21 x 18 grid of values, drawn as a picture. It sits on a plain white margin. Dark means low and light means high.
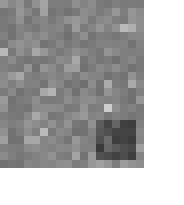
Average level on the scale: 50%. Ninth with the lowest average: bottom right. Odd patch: lower, in the bottom right. Roughest part: bottom right.
